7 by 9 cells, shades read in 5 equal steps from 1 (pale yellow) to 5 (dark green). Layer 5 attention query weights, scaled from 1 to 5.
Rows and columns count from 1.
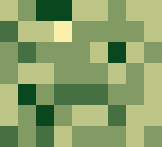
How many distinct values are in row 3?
4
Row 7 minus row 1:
2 0 -1 -3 1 1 0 0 1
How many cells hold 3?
26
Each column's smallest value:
2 2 2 1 2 2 2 2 2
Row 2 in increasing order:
1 2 2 2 3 3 3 3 4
